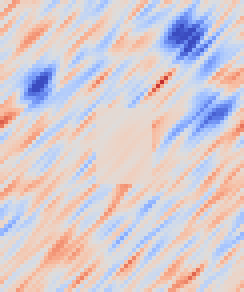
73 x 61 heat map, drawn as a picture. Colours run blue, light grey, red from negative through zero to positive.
Streaks slant up to the right. The centre is the calmest part. The halves do not mirror each other. There are three dips. An odd patch, calmer than its surroundings, sits in the centre.
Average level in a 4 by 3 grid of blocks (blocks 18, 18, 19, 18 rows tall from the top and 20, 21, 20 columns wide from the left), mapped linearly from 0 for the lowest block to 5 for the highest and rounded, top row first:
4 3 0
2 4 2
4 4 5
5 4 4
